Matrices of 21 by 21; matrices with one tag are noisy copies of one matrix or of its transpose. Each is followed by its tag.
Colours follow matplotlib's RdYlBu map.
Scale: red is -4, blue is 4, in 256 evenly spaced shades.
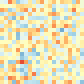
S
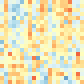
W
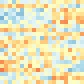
W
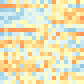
W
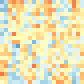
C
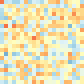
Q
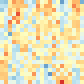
C
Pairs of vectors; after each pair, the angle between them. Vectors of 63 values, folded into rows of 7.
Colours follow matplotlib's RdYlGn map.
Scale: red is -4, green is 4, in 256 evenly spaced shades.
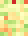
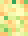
nearly opposite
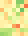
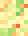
nearly parallel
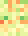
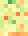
partly opposed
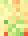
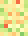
orthogonal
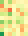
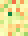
partly aligned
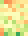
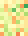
orthogonal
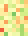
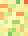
orthogonal
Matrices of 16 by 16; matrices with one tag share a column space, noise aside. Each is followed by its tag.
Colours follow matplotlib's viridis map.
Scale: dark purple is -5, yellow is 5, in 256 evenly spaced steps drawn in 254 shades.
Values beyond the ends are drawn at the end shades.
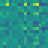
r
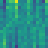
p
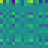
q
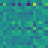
r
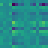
r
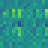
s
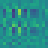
s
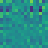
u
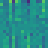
p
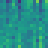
p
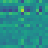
u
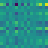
r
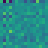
q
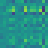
u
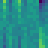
p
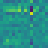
u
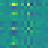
r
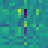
s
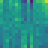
p
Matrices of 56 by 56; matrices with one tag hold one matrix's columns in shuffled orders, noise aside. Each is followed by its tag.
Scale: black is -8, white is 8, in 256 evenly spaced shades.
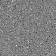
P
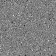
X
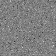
P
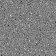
X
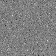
X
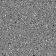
X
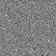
X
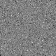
X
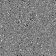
X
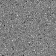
X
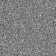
X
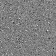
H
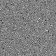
H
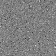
P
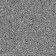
P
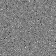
P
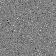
H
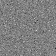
H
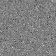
P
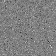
P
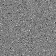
H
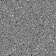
X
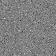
H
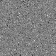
X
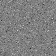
H
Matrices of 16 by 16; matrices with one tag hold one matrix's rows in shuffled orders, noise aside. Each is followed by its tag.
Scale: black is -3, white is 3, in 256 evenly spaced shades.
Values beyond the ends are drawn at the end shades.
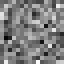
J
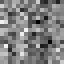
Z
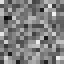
J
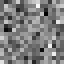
J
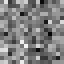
Z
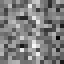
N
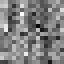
Z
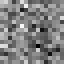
Z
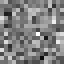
J
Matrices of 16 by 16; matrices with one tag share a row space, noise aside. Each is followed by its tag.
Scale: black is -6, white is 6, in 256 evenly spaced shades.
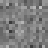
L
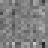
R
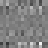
L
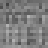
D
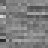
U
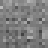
D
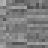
U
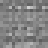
D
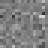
R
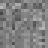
R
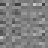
R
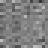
R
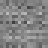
D
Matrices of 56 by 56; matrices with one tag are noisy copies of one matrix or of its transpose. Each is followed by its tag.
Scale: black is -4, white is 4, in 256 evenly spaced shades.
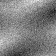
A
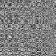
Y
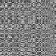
Y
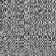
Y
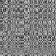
Y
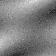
A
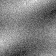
A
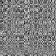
Y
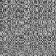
Y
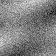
A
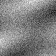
A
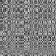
Y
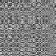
Y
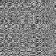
Y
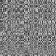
Y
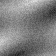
A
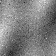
A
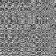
Y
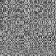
Y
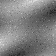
A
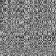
Y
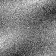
A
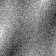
A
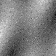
A
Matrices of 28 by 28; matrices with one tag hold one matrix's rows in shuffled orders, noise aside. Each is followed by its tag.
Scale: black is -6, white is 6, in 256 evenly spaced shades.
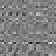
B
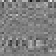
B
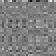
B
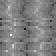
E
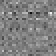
B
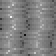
E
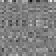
B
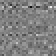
B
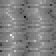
E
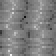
E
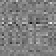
B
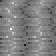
E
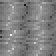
E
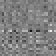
B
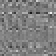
B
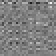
B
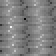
E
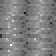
E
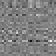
B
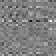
B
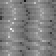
E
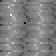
E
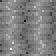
E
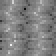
E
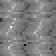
E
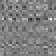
B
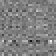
B
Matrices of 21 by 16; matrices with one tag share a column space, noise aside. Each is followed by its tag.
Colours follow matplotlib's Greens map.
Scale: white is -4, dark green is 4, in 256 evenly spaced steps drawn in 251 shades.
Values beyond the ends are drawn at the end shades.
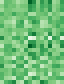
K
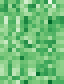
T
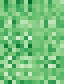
K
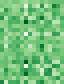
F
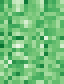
K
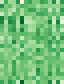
T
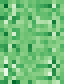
F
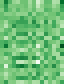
K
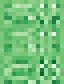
F
